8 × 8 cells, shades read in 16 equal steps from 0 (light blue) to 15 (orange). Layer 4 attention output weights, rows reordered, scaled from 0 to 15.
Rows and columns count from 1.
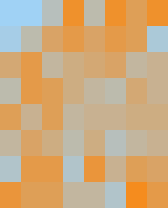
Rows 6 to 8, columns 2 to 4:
10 8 5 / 12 12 3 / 11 11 6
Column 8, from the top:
14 2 7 7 8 7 10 12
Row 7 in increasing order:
3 3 7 10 11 12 12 13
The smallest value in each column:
0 0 4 3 5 3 6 2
